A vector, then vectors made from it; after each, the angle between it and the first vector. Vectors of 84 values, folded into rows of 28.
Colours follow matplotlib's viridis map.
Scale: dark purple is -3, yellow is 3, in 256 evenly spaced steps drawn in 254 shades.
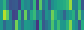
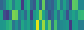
partly opposed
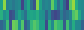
orthogonal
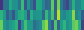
orthogonal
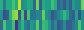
nearly opposite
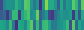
partly opposed
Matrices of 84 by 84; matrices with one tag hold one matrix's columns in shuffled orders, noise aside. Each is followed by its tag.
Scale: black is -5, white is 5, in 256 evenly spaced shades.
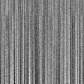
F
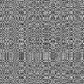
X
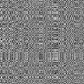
X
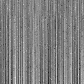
F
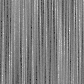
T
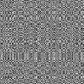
X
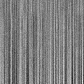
F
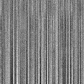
F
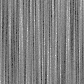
T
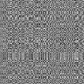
X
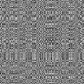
X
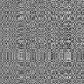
X
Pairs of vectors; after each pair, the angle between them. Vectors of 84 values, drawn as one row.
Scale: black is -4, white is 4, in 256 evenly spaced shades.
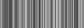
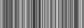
nearly parallel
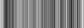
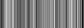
nearly opposite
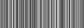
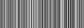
partly opposed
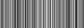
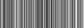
nearly opposite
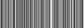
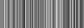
partly aligned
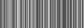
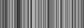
partly opposed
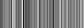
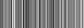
nearly parallel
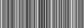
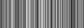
nearly opposite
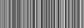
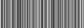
partly aligned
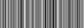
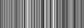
partly opposed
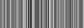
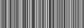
nearly opposite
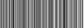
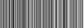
nearly parallel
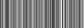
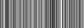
nearly parallel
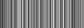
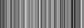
partly aligned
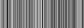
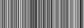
partly opposed
